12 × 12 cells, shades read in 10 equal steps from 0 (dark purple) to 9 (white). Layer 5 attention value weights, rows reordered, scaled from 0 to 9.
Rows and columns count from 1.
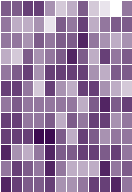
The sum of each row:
59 54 47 47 39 50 42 41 33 36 44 34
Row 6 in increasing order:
2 2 2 2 2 4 5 5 6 6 7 7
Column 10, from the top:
8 4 5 2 6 5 1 2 5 3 1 2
